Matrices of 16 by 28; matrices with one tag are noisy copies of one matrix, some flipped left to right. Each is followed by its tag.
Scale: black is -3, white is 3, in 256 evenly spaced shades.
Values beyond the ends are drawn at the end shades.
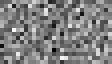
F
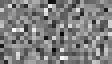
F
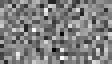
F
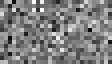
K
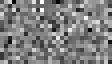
K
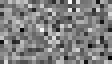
K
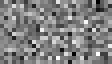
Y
